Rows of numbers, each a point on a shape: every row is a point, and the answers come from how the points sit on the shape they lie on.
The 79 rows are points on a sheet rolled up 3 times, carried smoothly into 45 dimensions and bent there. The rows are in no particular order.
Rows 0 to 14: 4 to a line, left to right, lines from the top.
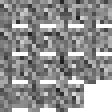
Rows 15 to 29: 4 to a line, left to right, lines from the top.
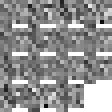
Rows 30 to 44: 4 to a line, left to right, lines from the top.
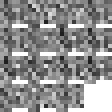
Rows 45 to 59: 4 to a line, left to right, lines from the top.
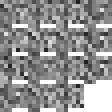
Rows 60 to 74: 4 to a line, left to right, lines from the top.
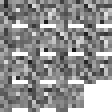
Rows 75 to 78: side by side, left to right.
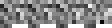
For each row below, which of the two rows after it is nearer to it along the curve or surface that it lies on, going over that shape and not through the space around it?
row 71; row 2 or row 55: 2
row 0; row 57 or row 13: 57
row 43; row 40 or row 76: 40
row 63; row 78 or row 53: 78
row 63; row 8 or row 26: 26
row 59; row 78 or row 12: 78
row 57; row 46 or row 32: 32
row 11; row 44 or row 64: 64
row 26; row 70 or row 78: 70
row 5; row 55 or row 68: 68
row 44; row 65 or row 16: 65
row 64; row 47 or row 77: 47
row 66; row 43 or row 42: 43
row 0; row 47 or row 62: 47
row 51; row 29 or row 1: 1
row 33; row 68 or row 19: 19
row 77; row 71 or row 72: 71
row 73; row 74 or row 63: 63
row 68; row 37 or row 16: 37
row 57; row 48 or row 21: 48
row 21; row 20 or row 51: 20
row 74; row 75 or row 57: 57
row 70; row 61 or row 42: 42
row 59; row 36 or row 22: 36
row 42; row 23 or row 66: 23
